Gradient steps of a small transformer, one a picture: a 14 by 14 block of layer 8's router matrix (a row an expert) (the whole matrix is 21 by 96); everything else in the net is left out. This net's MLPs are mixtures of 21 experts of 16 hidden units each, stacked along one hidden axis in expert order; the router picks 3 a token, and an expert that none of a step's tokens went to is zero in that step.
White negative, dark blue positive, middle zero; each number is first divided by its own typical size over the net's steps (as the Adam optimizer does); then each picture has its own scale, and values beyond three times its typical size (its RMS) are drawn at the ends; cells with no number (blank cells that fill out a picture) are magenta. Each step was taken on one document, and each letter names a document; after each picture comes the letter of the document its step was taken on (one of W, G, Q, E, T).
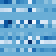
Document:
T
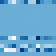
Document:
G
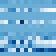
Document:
T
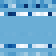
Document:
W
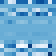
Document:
W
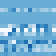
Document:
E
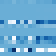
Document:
E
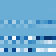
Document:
E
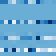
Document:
G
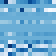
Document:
W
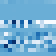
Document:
T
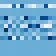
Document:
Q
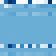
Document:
W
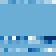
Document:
E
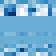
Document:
W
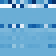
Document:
Q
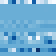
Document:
E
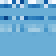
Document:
Q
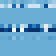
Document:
Q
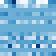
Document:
W
